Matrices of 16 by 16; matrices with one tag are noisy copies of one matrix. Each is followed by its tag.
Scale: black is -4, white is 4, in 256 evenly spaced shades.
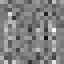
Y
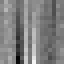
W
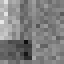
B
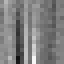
W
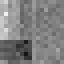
B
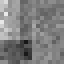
B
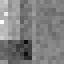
B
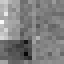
B
